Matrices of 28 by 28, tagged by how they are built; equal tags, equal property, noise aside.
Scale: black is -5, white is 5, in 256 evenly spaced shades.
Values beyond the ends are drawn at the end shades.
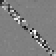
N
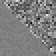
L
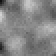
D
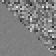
L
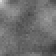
D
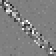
N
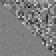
L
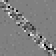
N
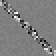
N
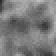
D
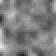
D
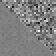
L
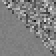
L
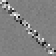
N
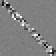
N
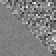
L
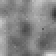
D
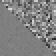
L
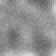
D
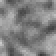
D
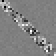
N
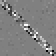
N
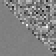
L
